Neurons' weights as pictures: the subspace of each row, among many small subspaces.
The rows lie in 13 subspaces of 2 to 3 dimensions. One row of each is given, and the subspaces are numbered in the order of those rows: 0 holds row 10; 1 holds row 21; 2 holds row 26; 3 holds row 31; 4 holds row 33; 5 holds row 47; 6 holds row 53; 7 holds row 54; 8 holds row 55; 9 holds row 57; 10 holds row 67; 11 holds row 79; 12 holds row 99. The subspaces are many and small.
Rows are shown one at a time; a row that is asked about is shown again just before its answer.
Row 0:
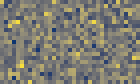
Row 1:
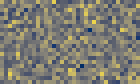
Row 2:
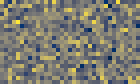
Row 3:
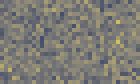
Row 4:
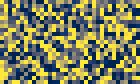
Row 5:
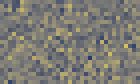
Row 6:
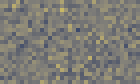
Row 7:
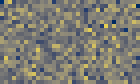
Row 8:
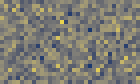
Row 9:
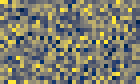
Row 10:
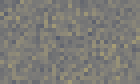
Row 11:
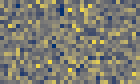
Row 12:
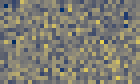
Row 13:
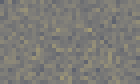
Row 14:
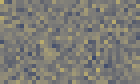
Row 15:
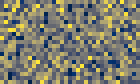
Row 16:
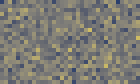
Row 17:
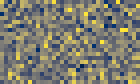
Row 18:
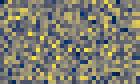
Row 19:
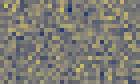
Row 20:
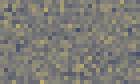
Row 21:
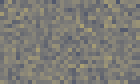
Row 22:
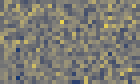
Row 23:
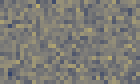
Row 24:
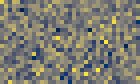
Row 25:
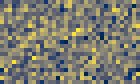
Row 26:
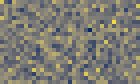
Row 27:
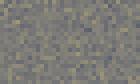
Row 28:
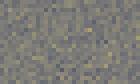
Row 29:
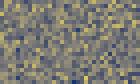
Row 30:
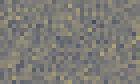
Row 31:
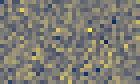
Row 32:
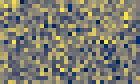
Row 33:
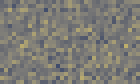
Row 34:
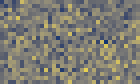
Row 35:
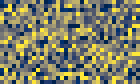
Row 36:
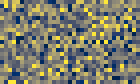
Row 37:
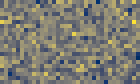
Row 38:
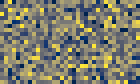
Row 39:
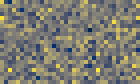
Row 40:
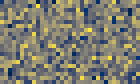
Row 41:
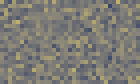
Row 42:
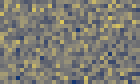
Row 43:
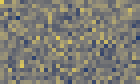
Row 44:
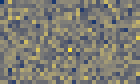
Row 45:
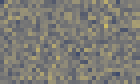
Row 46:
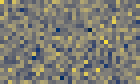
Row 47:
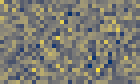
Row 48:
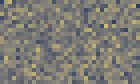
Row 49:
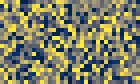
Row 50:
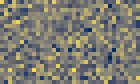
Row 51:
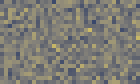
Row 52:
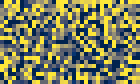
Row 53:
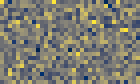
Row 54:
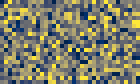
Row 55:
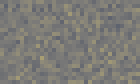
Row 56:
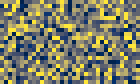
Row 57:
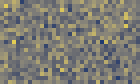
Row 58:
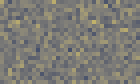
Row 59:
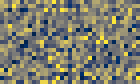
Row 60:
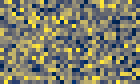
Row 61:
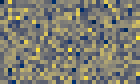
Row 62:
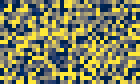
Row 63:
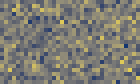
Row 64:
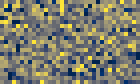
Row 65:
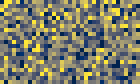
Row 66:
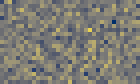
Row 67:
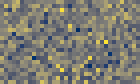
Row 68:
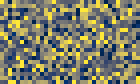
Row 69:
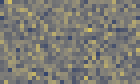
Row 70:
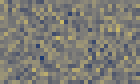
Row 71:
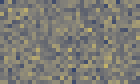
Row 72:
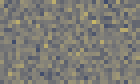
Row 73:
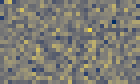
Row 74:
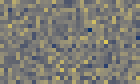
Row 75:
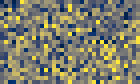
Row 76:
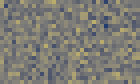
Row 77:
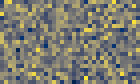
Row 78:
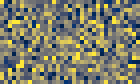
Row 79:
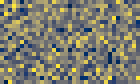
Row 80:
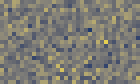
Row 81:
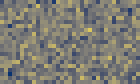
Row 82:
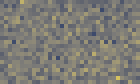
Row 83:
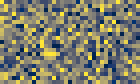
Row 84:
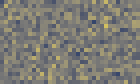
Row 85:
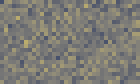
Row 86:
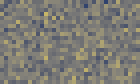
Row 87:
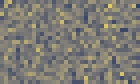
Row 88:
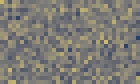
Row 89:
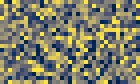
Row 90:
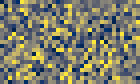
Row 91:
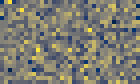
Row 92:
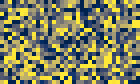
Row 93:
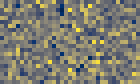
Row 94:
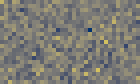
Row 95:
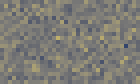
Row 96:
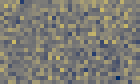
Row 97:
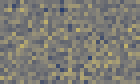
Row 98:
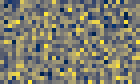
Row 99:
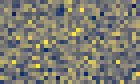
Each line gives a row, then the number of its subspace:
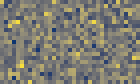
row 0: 9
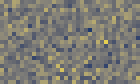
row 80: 10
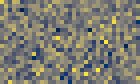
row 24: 3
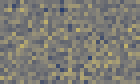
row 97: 4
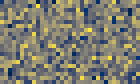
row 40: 4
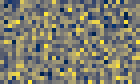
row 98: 9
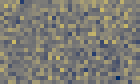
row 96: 0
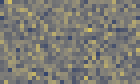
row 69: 8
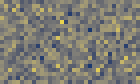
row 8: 5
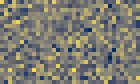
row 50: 11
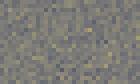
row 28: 10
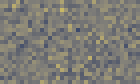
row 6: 4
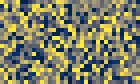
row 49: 3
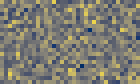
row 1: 10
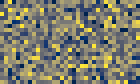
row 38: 1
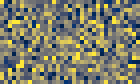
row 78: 0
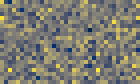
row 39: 5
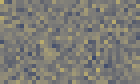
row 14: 5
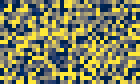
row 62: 12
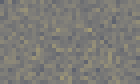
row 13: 3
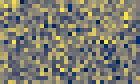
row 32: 9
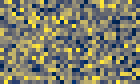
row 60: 5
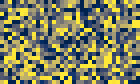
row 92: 1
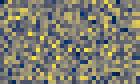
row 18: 7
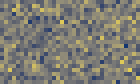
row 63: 5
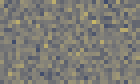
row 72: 6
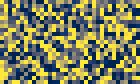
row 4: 8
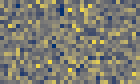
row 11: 12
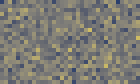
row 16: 1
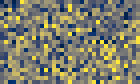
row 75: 9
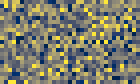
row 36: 7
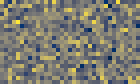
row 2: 11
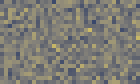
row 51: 10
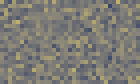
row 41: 11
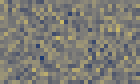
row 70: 8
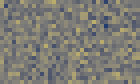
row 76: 7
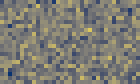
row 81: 4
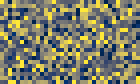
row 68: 6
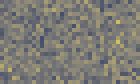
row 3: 5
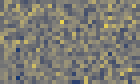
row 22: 5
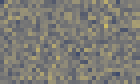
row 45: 7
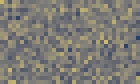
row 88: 6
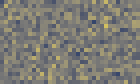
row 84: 7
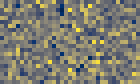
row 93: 12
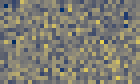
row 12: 9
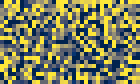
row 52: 0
